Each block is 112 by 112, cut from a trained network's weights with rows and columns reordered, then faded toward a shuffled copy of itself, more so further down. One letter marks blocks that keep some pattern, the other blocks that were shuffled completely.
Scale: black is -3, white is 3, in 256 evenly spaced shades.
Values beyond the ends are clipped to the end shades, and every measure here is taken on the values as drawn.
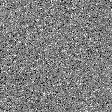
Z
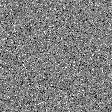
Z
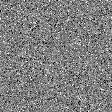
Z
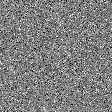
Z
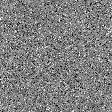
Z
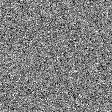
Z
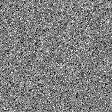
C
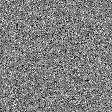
Z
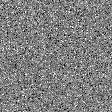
Z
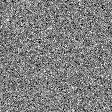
Z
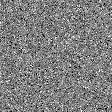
Z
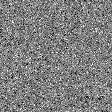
Z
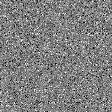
C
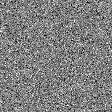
Z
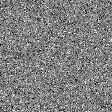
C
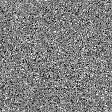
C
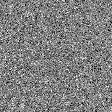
C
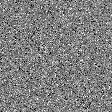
Z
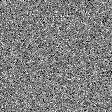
Z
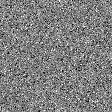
Z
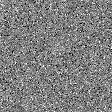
Z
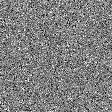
C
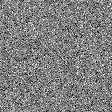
Z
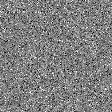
C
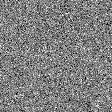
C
